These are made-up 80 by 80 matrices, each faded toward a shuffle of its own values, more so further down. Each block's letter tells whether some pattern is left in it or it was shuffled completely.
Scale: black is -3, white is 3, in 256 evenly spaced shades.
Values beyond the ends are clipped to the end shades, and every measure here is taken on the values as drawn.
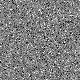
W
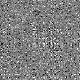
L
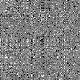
L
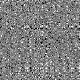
L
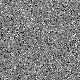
W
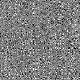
L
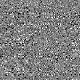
L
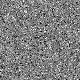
W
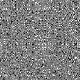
L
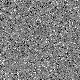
W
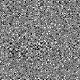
L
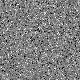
W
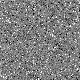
W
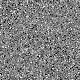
W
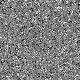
W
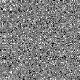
L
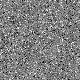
W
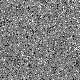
W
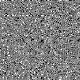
L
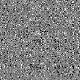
L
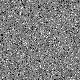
W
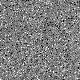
W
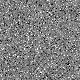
W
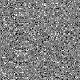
L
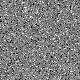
W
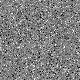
W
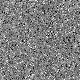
W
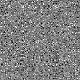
L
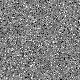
W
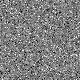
W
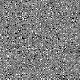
L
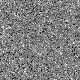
W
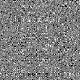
L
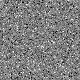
W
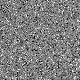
W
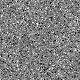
W
